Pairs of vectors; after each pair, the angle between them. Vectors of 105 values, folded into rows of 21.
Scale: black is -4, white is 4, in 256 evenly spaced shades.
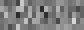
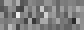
nearly opposite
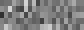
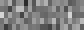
nearly opposite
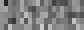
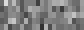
nearly opposite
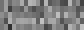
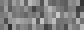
nearly parallel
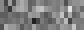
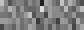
orthogonal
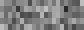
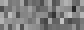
orthogonal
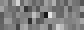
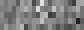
partly opposed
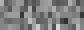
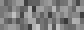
nearly parallel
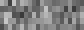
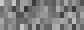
partly aligned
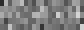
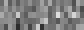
partly aligned
